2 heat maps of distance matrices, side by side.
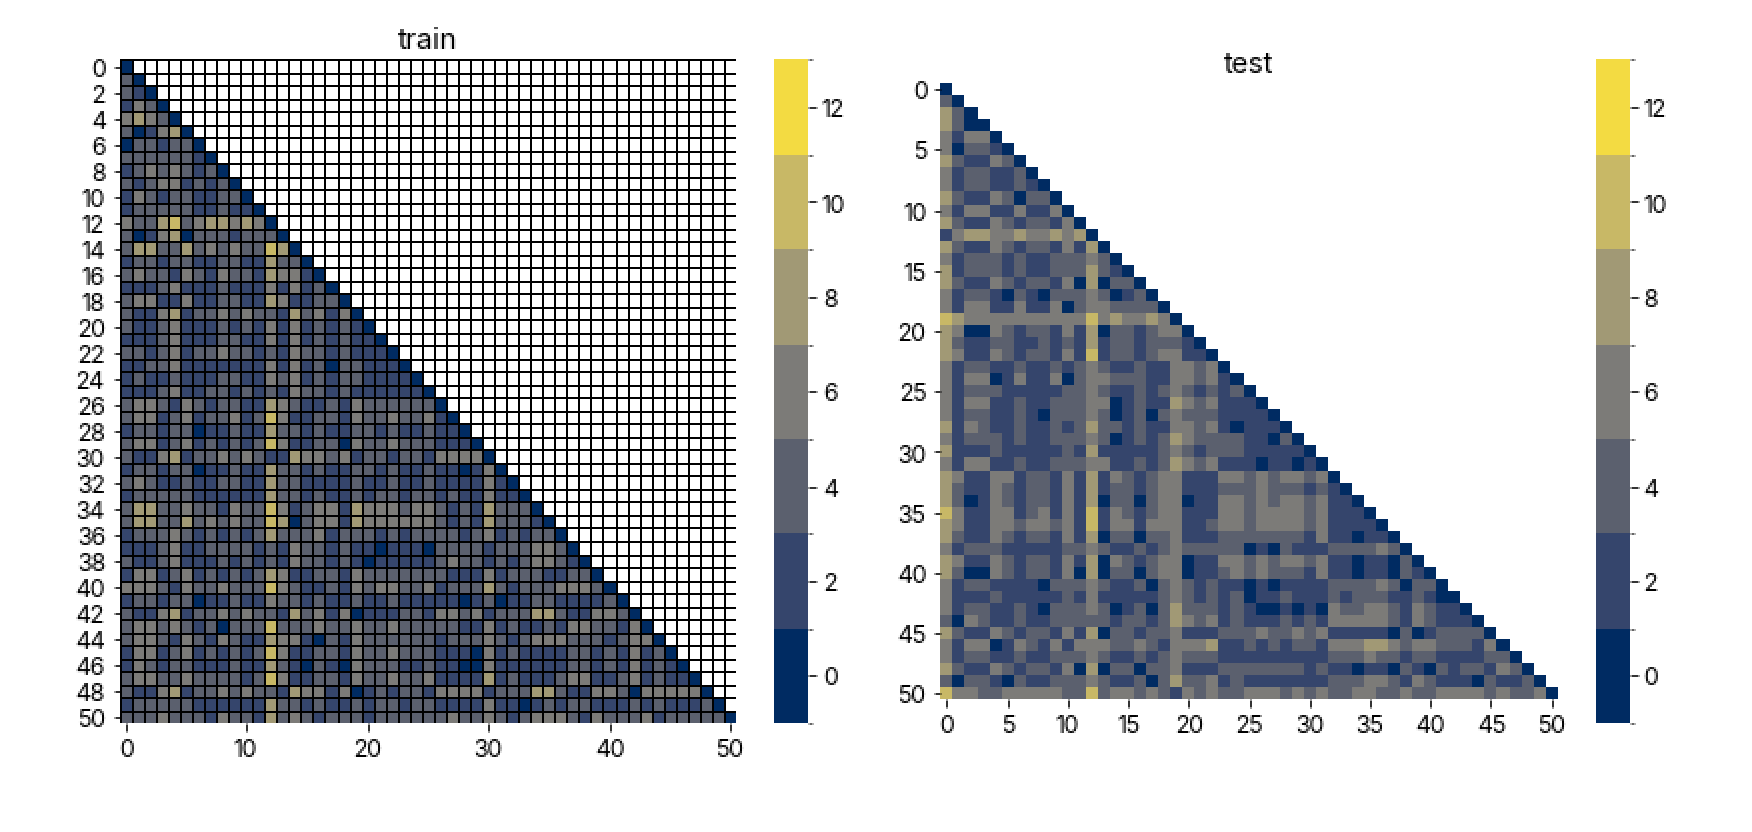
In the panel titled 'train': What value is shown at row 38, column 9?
2
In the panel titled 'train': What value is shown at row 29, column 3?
2
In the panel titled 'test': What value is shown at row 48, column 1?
4
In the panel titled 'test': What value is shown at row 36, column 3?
2
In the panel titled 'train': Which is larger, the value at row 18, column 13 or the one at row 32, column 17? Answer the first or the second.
the first
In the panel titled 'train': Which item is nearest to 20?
38
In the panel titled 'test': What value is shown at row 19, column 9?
6
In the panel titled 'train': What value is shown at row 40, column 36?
6
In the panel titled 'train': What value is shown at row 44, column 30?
6
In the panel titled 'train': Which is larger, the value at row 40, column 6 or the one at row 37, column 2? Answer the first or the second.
the first
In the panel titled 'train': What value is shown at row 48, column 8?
6
